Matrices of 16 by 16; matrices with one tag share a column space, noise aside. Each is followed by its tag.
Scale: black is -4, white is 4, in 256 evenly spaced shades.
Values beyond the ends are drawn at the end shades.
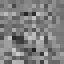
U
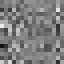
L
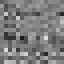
U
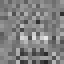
U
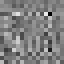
U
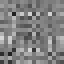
U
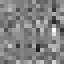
L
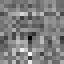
U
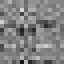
L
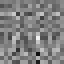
U
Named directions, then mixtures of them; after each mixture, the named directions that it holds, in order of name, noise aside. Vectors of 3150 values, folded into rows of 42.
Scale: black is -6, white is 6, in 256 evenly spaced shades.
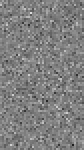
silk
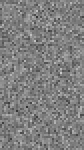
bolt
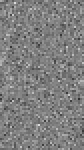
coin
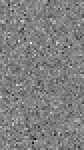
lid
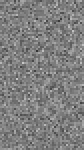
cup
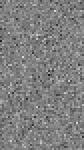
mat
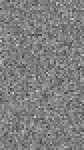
coin, cup, mat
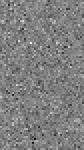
lid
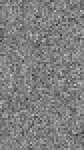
bolt, coin, mat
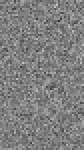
cup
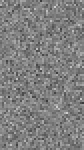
cup, lid, silk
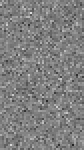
silk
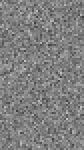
bolt, silk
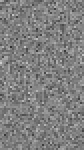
coin, cup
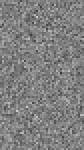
bolt
